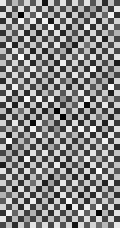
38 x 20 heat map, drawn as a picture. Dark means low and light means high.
There is no overall slope. A checkerboard runs through the table. It looks the same turned upside down. The values fall into two levels.
